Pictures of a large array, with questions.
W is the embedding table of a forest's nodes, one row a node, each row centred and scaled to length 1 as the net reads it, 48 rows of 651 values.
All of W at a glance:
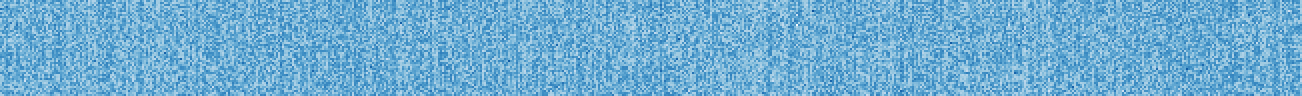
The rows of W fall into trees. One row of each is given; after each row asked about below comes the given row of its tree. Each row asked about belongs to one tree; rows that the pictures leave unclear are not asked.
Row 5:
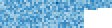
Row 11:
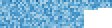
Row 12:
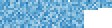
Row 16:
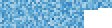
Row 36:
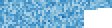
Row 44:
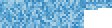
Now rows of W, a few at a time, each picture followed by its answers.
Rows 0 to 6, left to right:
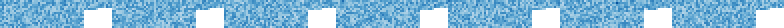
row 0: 36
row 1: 5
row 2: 44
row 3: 5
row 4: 36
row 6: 36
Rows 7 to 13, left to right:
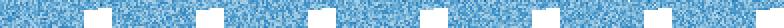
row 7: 12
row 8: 36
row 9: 44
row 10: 44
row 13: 16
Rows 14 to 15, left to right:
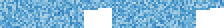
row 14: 16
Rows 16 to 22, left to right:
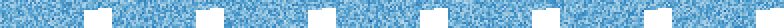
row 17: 44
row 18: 11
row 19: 44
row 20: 44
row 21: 36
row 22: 12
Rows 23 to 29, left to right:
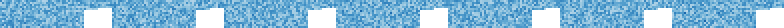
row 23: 11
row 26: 36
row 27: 36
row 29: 11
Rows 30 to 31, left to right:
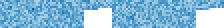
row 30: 16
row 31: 36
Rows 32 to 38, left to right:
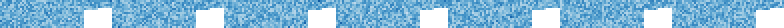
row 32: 11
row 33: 5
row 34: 5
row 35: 44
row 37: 5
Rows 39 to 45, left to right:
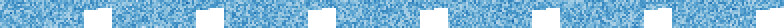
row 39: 5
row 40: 5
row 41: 44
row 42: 44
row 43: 16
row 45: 36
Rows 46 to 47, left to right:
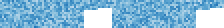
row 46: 5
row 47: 5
